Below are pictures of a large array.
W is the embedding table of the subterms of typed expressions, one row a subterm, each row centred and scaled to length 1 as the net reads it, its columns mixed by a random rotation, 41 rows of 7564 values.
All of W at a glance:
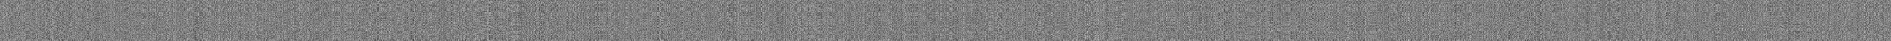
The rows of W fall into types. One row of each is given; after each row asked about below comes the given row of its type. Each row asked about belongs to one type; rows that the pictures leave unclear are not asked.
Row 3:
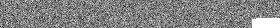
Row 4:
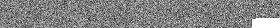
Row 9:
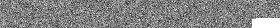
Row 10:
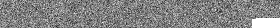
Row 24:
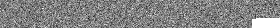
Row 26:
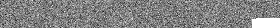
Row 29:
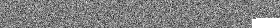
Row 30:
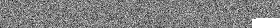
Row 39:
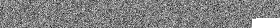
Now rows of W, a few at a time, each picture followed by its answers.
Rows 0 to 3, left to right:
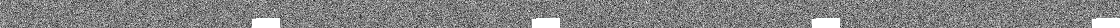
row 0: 9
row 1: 26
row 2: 29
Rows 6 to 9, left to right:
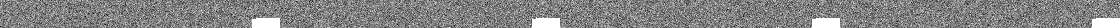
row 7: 4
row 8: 4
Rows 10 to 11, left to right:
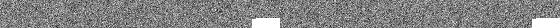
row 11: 39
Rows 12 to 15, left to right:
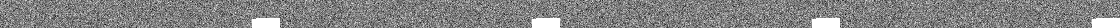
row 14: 3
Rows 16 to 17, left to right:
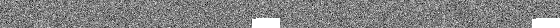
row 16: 4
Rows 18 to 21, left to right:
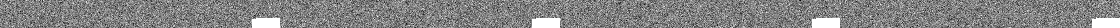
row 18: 29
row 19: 9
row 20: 39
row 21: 30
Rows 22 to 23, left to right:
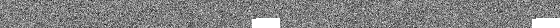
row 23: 10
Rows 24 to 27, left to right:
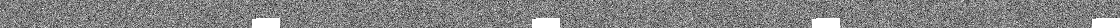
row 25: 10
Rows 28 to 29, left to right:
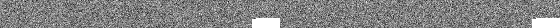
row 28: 10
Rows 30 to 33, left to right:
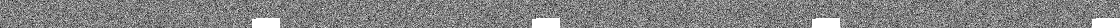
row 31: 24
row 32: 4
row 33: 9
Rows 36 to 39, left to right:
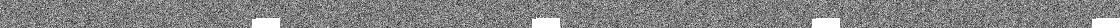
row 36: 10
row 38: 9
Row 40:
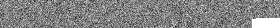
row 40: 39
